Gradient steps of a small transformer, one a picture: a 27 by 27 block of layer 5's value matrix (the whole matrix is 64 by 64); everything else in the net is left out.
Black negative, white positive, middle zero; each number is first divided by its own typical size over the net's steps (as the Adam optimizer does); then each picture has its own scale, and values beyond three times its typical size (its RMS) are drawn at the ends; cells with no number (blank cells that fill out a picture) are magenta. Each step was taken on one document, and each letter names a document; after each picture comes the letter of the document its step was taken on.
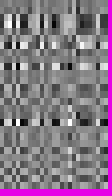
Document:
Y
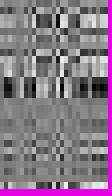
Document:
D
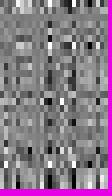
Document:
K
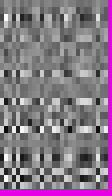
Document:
Y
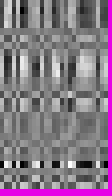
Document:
Y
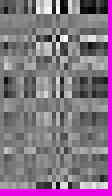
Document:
D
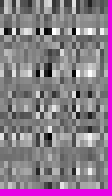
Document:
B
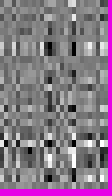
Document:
K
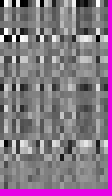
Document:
Y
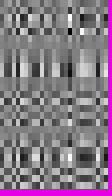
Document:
Y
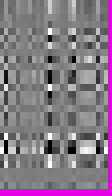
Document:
K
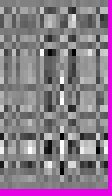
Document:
K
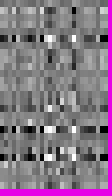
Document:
K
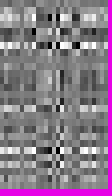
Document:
D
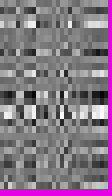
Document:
D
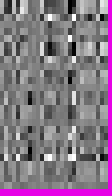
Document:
K
